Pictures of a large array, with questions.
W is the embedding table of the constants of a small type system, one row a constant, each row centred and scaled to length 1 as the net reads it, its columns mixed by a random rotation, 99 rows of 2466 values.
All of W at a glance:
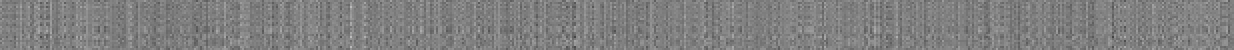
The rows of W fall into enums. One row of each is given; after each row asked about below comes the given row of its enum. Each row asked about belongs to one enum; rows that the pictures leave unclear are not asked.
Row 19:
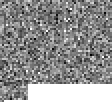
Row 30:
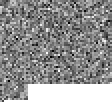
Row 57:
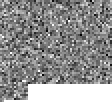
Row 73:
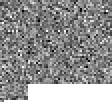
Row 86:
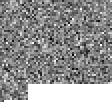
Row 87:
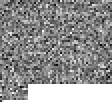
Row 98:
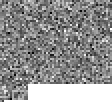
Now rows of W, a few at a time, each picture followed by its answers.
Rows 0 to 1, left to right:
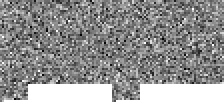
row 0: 57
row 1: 86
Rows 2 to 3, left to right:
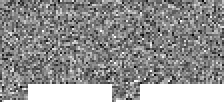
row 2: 87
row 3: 57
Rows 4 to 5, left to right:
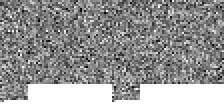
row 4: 73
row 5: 87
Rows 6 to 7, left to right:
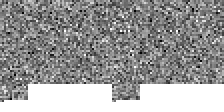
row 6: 98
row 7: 73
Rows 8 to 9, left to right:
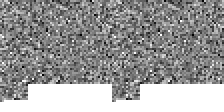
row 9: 57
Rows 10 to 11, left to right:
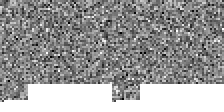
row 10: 30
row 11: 98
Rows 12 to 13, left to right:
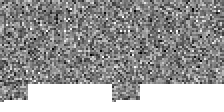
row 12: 19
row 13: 73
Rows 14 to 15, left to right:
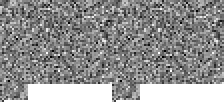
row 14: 30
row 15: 30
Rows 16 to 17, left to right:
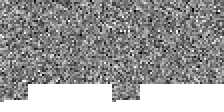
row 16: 57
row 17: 73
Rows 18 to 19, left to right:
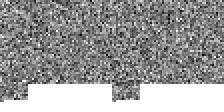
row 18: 57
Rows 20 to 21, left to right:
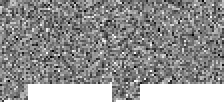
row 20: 30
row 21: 57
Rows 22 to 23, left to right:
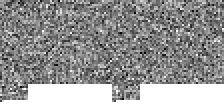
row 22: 87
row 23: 98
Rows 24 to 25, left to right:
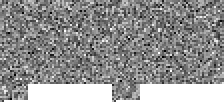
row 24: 98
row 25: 30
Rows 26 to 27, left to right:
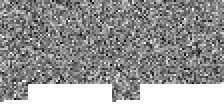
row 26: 57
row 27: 86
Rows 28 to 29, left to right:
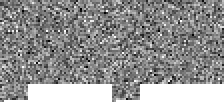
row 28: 73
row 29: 57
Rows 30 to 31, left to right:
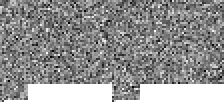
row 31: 87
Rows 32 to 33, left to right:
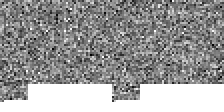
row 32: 19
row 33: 87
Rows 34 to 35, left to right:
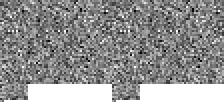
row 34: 73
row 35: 73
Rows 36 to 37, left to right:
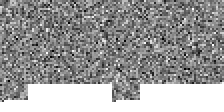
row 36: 30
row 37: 86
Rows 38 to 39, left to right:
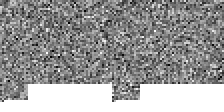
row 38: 30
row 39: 87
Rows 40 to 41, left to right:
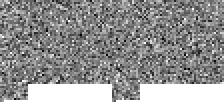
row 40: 57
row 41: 86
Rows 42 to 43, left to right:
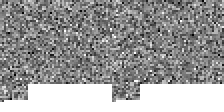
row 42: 98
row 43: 57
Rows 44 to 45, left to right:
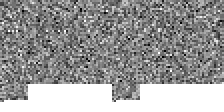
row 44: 73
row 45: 30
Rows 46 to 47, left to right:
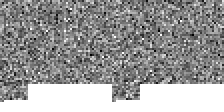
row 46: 19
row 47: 57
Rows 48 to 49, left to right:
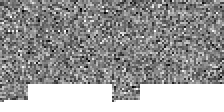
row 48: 73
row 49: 87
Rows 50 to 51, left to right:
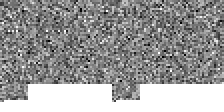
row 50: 73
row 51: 30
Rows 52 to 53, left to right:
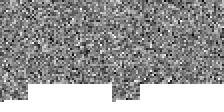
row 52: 86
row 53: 57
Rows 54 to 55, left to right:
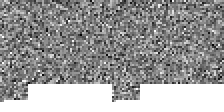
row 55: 87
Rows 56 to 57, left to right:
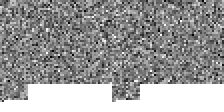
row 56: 30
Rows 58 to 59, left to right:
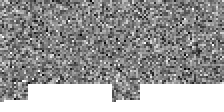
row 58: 57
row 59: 86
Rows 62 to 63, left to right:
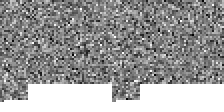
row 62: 86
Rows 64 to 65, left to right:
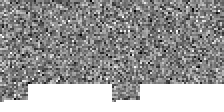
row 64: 57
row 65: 73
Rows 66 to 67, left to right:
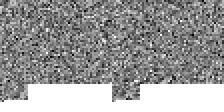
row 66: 30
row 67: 57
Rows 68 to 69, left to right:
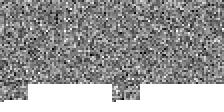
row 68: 19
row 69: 98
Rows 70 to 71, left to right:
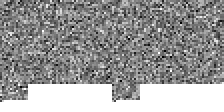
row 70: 87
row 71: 30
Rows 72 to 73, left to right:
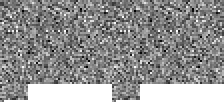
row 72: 73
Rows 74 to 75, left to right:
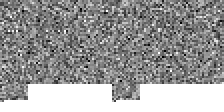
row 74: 73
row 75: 30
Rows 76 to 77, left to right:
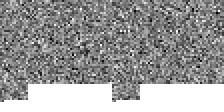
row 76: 86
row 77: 73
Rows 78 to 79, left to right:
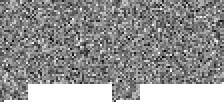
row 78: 86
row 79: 30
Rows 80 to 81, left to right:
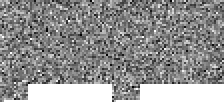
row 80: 57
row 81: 87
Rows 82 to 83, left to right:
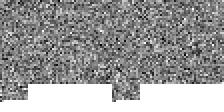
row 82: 87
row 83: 86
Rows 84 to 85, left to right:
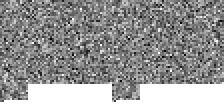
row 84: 86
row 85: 30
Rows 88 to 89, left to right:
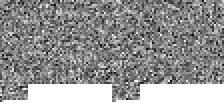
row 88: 87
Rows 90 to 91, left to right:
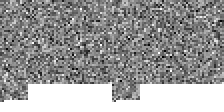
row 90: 86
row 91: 30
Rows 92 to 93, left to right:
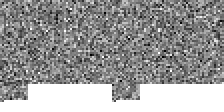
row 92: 19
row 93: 30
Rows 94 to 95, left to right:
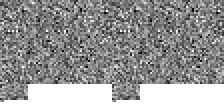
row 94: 73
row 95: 73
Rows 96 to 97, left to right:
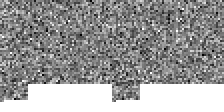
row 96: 57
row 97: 19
